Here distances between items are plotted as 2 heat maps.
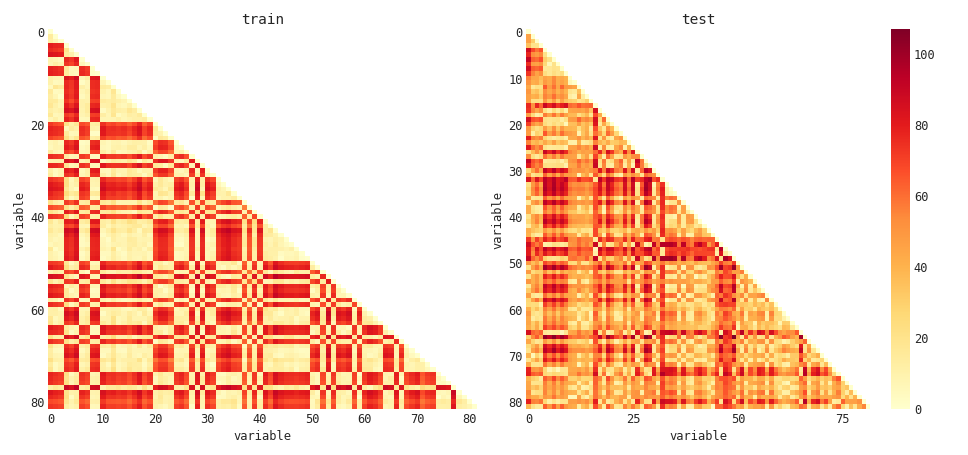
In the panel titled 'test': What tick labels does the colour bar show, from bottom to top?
0, 20, 40, 60, 80, 100
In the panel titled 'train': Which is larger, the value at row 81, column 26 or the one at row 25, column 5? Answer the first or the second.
the second
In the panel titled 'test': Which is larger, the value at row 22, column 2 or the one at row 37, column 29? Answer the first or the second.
the second
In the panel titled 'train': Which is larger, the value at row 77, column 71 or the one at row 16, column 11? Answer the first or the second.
the first
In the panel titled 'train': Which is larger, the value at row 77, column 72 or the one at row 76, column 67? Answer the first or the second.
the first
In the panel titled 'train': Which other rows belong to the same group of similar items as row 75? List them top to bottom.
3, 4, 5, 8, 9, 20, 21, 22, 23, 27, 29, 32, 33, 34, 35, 36, 38, 40, 50, 51, 53, 55, 56, 57, 59, 64, 65, 67, 74, 76, 78, 79, 80, 81
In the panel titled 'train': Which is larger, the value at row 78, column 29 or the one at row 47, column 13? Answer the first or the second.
the first
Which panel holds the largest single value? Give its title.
test
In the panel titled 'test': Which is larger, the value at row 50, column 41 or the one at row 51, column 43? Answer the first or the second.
the second
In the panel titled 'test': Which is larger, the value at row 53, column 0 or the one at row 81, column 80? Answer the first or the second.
the second
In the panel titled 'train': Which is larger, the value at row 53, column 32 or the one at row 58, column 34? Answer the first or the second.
the second
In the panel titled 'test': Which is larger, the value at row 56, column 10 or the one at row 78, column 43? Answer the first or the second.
the first
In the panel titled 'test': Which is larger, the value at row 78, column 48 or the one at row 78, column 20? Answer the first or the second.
the first
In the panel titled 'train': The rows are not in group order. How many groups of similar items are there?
2
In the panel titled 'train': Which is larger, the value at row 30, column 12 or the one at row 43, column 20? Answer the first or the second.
the second
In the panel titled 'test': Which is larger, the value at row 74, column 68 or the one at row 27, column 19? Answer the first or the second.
the first
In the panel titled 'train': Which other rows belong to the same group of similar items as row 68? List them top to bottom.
0, 1, 2, 6, 7, 10, 11, 12, 13, 14, 15, 16, 17, 18, 19, 24, 25, 26, 28, 30, 31, 37, 39, 41, 42, 43, 44, 45, 46, 47, 48, 49, 52, 54, 58, 60, 61, 62, 63, 66, 69, 70, 71, 72, 73, 77
